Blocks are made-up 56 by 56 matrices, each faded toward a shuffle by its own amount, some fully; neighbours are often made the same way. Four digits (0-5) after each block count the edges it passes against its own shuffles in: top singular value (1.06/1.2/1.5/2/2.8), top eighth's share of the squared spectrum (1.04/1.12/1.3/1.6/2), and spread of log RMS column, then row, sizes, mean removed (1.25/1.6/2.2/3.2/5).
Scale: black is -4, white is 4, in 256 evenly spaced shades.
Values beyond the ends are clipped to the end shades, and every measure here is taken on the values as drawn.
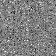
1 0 0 0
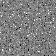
0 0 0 0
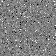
0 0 0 0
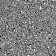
0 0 0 0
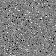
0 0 0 0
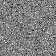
0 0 0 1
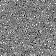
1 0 0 0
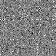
3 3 1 1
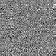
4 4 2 2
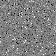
1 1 0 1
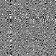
4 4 3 2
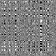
5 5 3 3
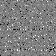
3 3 0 1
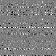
4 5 1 3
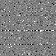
4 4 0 2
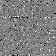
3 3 0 2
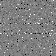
3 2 0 1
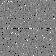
3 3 0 1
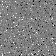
0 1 0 1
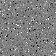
2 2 0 0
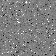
0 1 0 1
